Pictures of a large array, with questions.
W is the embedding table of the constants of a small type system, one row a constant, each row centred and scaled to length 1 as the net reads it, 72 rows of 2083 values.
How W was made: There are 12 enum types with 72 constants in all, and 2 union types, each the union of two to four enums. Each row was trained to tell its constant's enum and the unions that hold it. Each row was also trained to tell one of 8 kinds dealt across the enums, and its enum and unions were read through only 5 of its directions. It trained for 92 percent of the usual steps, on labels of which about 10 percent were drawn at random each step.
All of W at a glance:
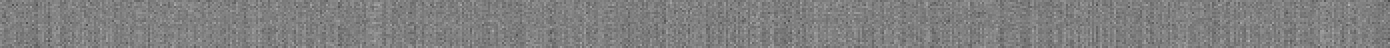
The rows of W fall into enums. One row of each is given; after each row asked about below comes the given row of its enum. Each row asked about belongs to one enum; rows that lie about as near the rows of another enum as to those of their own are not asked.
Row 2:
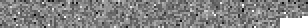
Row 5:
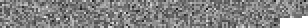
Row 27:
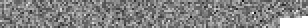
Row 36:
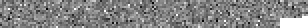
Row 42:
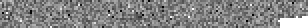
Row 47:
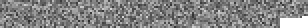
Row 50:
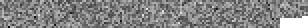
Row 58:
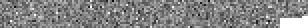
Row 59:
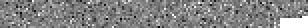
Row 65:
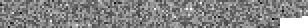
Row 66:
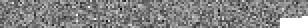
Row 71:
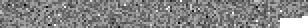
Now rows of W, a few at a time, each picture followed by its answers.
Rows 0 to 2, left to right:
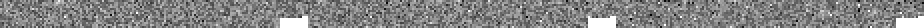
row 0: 42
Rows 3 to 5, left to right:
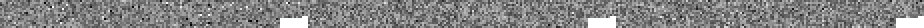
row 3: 50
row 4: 66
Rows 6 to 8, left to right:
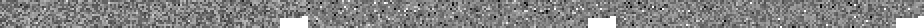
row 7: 5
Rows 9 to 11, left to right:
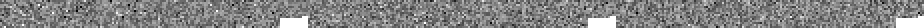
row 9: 2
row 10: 66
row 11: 59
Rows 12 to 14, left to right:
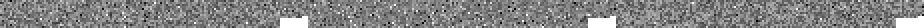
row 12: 2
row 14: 58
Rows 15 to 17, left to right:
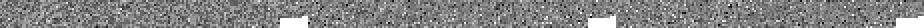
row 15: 71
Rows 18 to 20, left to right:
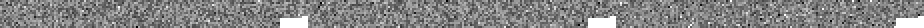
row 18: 66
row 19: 65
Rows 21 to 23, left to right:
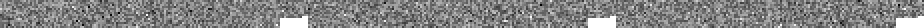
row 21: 42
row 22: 36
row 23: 65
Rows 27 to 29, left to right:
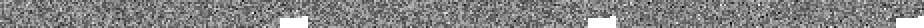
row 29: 47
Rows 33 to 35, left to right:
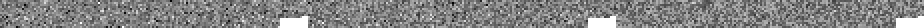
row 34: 2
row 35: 65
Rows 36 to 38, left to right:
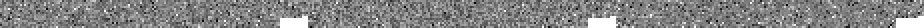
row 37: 42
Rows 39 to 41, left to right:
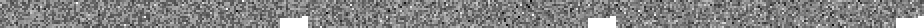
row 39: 58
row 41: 59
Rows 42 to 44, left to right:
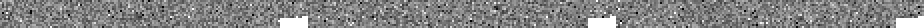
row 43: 36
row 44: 71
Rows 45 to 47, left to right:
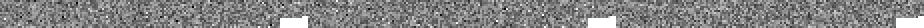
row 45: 50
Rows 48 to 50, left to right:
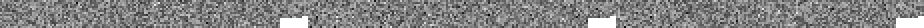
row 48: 50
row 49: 71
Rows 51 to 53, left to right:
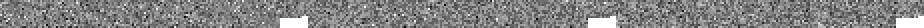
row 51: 66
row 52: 71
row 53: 47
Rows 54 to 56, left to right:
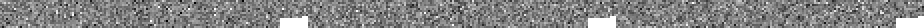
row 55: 59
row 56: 5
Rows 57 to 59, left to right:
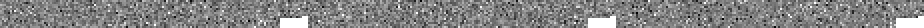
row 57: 2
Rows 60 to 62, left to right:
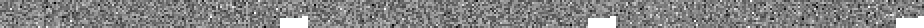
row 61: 50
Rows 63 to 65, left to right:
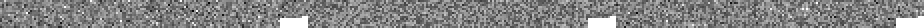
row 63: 42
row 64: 71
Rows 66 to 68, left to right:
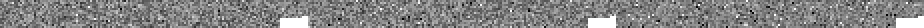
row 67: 47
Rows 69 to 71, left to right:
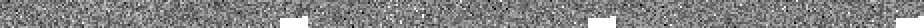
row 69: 47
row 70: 47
